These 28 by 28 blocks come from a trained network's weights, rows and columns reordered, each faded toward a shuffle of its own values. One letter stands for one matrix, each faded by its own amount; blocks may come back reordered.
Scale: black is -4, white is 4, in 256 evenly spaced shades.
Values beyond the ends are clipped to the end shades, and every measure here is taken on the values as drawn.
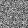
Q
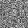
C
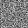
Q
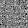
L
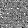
L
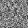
C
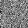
Q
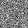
Q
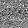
L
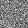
Q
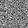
L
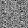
C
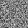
C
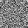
C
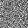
C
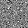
L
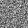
Q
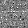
L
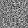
C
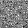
L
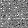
L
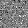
L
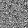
Q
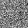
Q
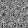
C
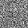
C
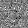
L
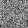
Q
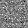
L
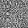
C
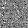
L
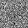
Q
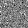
L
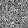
Q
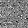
L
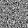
Q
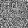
Q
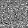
L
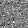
L
